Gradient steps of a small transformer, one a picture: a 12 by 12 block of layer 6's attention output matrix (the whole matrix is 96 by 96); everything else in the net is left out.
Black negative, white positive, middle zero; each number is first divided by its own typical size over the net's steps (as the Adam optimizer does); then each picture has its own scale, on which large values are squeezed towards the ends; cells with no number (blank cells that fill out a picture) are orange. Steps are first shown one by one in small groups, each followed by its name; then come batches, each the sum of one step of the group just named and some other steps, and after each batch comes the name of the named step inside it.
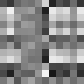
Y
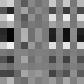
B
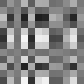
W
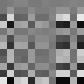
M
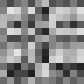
Y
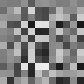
M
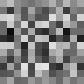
B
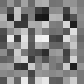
W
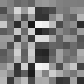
M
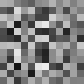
B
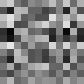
B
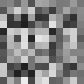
W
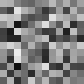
B
